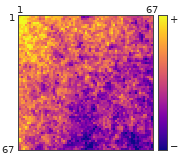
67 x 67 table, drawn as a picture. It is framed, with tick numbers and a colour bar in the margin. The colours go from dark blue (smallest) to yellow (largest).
Neither half mirrors the other. On average the colour sits 50% of the way up the scale. No regular stripes run through it. The field is mottled with small blotches. There is an overall slope up to the top left. The top left is the ninth with the highest average.
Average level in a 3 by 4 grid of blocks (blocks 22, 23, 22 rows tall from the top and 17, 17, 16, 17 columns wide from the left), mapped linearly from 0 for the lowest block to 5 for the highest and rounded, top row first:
5332 / 3211 / 3100
